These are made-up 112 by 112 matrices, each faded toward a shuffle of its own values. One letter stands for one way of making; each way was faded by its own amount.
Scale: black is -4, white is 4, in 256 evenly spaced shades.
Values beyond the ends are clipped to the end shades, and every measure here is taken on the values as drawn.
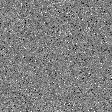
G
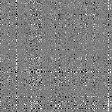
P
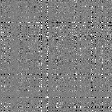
P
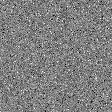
G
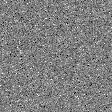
G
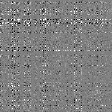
P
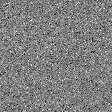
G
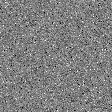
G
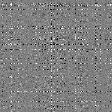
P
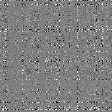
P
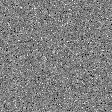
G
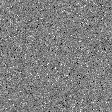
G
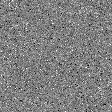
G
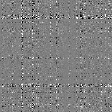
P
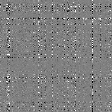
P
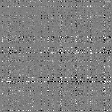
P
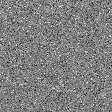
G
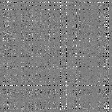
P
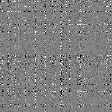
P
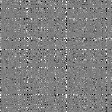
P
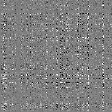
P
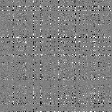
P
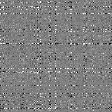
P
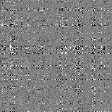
P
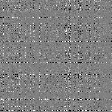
P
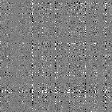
P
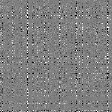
P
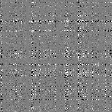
P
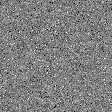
G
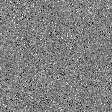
G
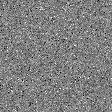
G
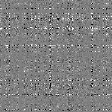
P
